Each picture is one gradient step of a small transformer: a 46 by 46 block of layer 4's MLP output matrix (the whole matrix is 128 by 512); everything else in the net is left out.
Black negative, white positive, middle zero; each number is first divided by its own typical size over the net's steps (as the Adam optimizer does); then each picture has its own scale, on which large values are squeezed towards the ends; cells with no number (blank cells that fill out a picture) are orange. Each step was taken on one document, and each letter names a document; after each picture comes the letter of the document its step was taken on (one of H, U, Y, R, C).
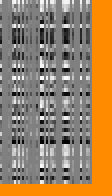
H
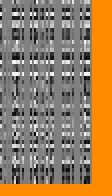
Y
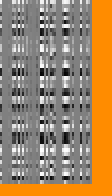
H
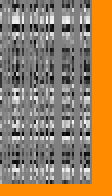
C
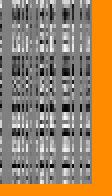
H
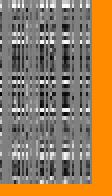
H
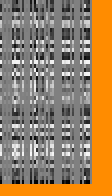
Y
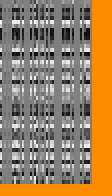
Y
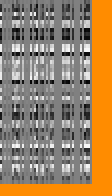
Y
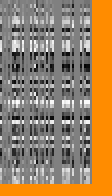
C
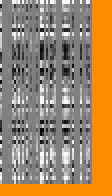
H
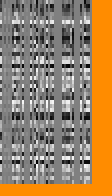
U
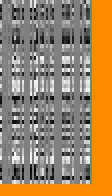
U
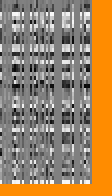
U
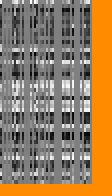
C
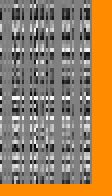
Y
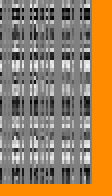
Y
